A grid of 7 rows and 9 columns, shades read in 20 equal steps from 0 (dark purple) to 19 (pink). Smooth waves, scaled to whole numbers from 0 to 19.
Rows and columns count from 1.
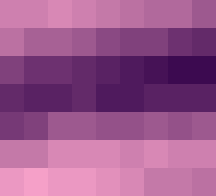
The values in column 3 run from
3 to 18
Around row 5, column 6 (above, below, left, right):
2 15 9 10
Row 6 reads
14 14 16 16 16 15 16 15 15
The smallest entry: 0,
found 2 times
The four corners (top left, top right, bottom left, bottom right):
15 10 18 13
